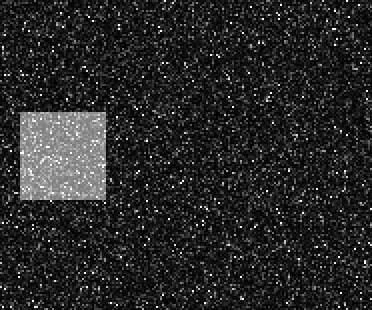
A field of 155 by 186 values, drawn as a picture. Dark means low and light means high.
The ninth with the highest average is the middle left. The values are skewed, with a long tail toward high values. No regular stripes run through it. An odd patch, higher than its surroundings, sits in the middle left.
